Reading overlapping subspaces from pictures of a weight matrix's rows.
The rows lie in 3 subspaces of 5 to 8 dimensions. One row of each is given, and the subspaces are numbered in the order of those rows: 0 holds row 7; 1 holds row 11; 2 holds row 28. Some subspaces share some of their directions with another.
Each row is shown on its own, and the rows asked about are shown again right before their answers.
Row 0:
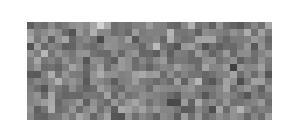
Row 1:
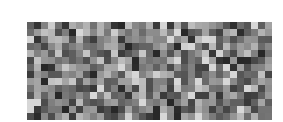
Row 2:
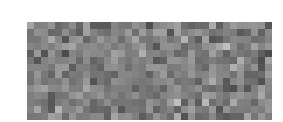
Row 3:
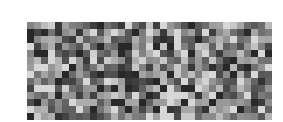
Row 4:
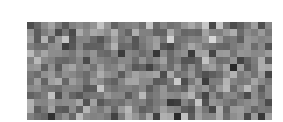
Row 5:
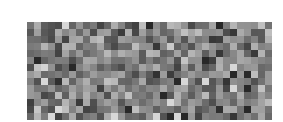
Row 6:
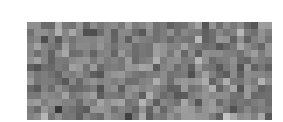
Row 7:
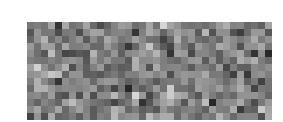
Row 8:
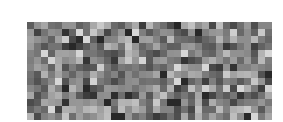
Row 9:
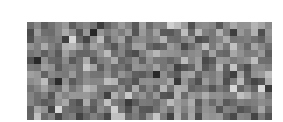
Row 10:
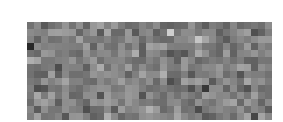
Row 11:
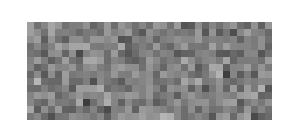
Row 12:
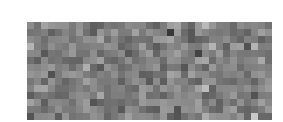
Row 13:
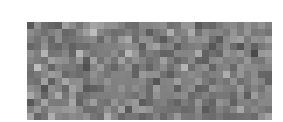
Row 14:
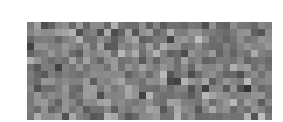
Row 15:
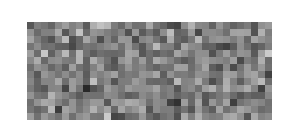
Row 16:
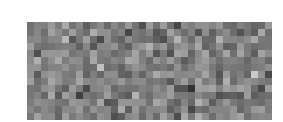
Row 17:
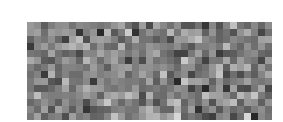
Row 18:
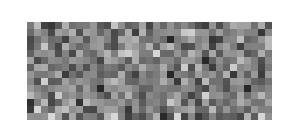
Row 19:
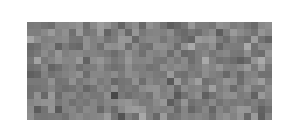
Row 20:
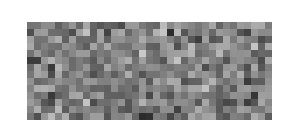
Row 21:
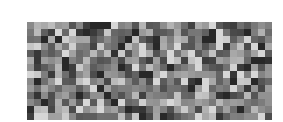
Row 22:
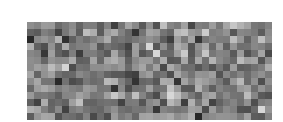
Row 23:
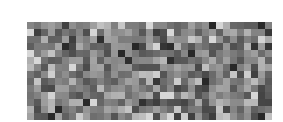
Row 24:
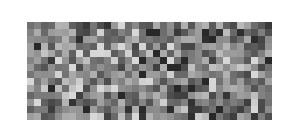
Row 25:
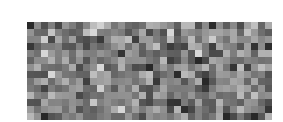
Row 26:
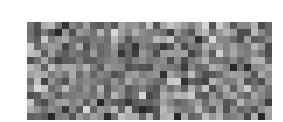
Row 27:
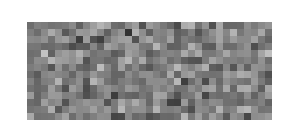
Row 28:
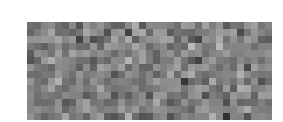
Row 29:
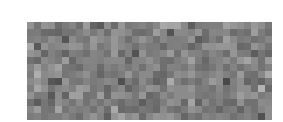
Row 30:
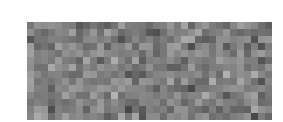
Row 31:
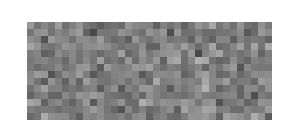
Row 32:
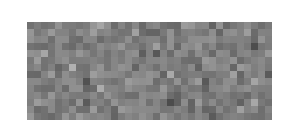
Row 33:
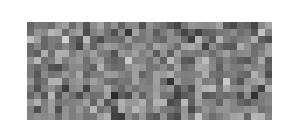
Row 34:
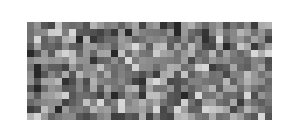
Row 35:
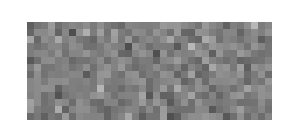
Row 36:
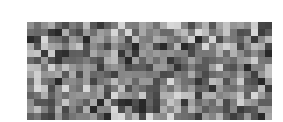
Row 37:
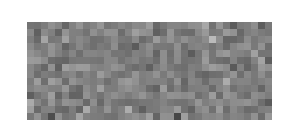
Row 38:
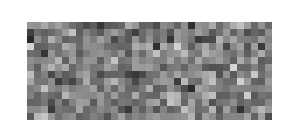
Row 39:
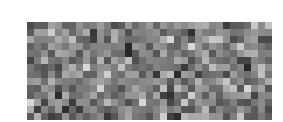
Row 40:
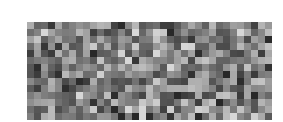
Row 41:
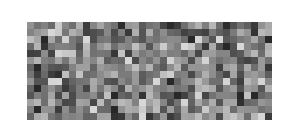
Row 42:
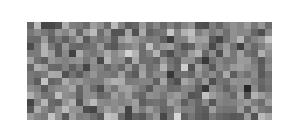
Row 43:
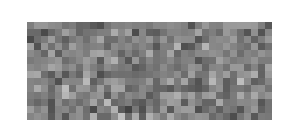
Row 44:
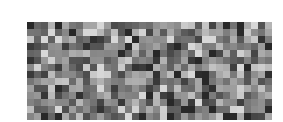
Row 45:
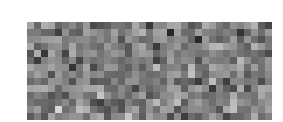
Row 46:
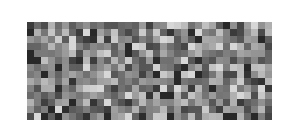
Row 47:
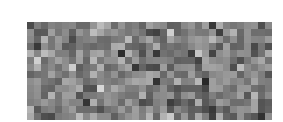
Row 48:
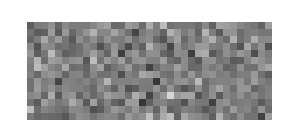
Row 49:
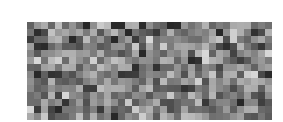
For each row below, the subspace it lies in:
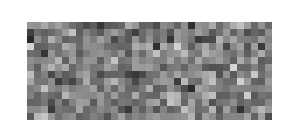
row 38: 0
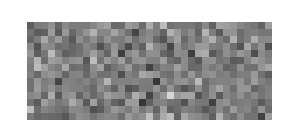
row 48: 0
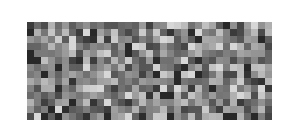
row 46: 2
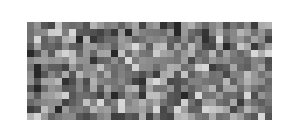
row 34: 2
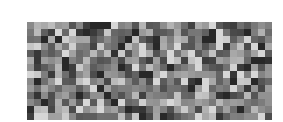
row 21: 0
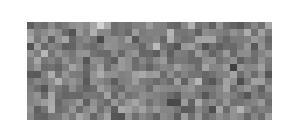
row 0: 0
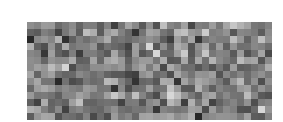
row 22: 0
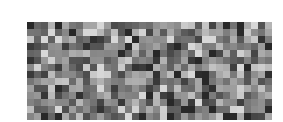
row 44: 2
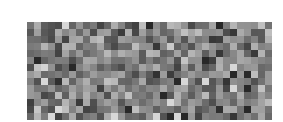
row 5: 2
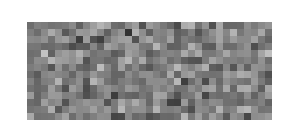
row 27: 2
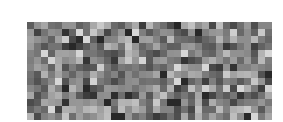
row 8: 2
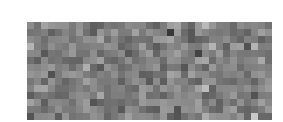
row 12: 2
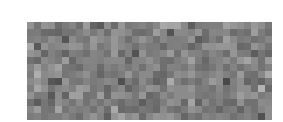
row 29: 1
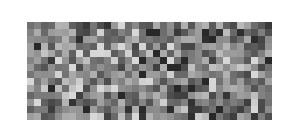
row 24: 0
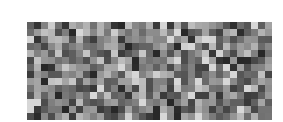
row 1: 2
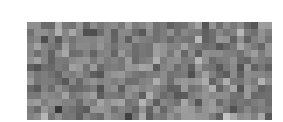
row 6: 2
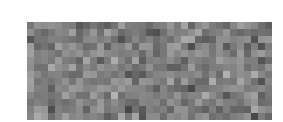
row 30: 0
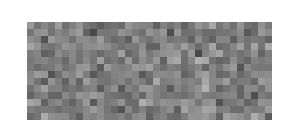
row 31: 2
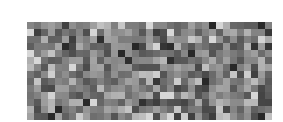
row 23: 2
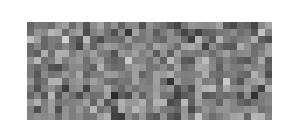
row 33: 0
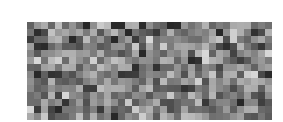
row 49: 0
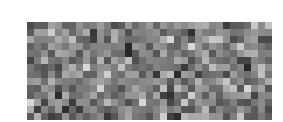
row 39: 2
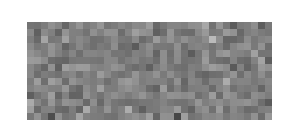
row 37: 1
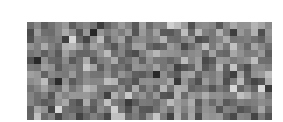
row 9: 2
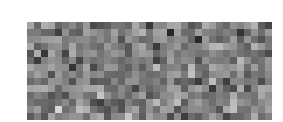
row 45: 2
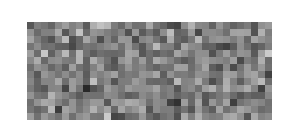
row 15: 2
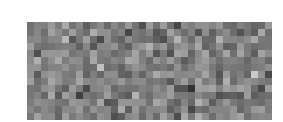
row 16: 0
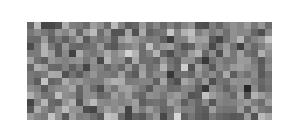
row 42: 1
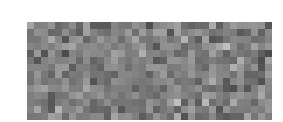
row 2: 2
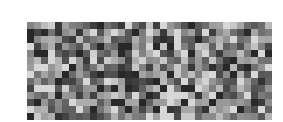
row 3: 0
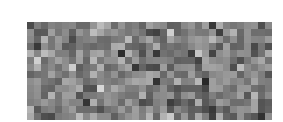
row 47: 0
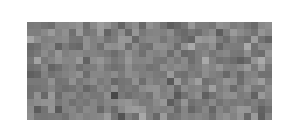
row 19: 0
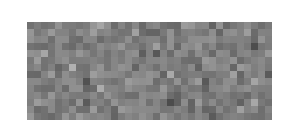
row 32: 0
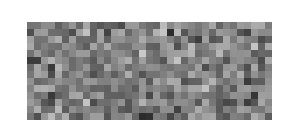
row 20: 2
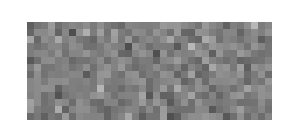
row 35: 2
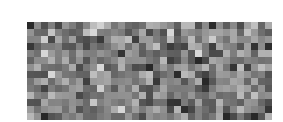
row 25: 2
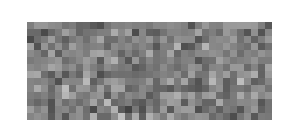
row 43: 0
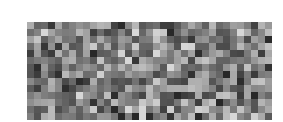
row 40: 0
